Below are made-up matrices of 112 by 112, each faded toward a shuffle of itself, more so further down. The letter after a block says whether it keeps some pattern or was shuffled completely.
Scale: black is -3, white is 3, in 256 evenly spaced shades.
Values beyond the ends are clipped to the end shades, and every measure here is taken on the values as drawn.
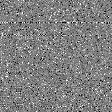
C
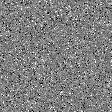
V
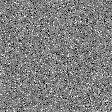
V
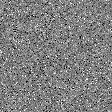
V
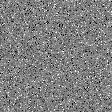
V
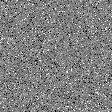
V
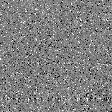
C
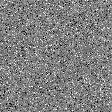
V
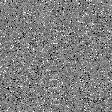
C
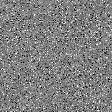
C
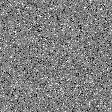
V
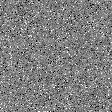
V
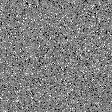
V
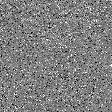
C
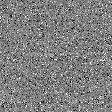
C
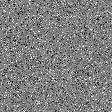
V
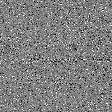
C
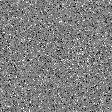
V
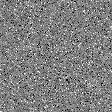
V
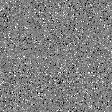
C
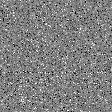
C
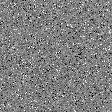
V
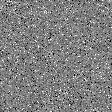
V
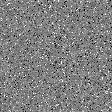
V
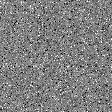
C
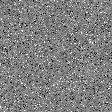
V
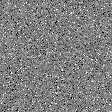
V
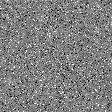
V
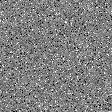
V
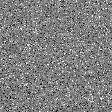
C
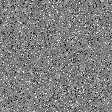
V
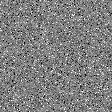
C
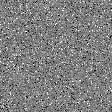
V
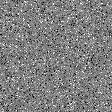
V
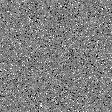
V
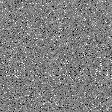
C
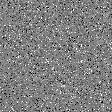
C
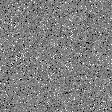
V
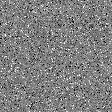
C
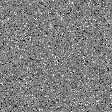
V
